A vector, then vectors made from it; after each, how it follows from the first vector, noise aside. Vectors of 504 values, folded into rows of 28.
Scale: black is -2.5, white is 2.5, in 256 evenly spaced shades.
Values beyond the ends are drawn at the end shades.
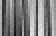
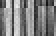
wrapped around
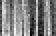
negated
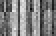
wrapped around
